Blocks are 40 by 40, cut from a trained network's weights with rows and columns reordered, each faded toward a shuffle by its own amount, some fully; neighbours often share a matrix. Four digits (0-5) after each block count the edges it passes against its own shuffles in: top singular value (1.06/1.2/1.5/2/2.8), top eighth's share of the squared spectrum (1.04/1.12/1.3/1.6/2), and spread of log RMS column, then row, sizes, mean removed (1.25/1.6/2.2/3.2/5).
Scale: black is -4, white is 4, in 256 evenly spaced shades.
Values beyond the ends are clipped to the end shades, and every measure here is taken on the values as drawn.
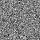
0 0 0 0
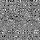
2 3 0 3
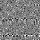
3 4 1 2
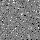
0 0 0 0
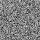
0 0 0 0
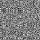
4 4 1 2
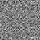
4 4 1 2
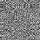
4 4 2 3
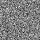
0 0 0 0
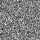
0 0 0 0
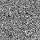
1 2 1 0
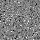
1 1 0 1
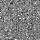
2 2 0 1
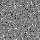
2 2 0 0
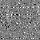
3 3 0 2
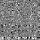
3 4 1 2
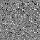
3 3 0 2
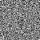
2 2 0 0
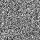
1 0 0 0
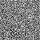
2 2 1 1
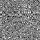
3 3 0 2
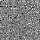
2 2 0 1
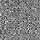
3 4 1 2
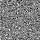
0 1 0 0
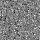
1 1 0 0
